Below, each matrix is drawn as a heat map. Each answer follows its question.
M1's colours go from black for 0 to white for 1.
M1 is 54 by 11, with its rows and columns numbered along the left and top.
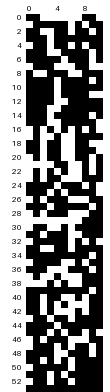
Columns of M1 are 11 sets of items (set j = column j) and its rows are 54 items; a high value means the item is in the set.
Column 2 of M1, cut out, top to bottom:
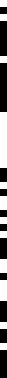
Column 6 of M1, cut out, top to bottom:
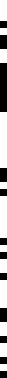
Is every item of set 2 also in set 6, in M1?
yes
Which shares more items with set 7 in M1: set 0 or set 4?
set 0
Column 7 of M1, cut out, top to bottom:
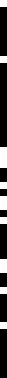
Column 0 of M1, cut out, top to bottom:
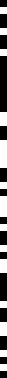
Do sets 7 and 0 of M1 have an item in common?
yes
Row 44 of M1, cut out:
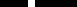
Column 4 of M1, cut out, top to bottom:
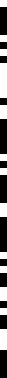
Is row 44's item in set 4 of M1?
yes
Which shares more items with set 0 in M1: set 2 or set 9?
set 2
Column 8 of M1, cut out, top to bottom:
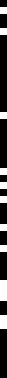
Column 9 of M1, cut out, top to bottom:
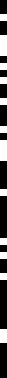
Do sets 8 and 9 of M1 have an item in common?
no
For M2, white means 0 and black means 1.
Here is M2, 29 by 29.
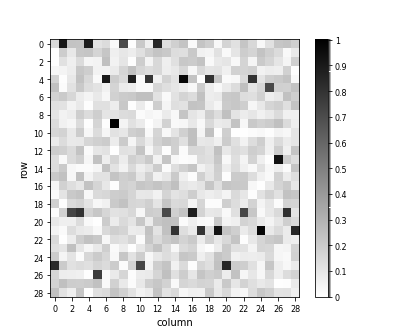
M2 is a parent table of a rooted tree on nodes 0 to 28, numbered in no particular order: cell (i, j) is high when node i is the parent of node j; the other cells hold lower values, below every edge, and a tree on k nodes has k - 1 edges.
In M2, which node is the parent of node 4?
0
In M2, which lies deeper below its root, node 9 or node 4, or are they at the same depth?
node 9
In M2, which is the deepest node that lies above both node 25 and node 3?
19
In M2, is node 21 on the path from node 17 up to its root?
yes
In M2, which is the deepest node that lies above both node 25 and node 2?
19
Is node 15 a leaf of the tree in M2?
yes
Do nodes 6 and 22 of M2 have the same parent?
no
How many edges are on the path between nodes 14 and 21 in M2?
1
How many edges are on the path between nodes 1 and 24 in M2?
8
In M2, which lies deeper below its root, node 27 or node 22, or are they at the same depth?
the same depth
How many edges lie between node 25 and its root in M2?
5
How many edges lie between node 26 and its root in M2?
3
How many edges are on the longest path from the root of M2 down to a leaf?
9
